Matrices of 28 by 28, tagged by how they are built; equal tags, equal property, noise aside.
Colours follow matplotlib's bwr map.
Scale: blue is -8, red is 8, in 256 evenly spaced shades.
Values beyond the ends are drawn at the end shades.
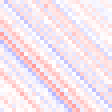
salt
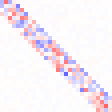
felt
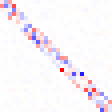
felt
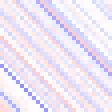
salt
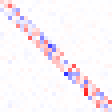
felt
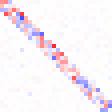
felt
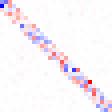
felt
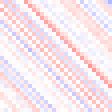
salt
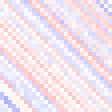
salt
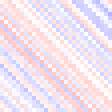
salt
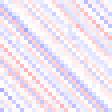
salt
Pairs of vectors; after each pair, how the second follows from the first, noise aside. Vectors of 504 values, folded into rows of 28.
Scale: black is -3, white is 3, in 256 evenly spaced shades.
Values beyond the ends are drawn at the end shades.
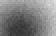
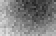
reversed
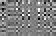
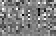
sign-scrambled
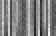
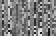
sign-scrambled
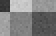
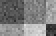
reversed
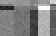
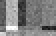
reversed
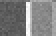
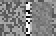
sign-scrambled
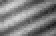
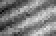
reversed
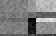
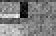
reversed
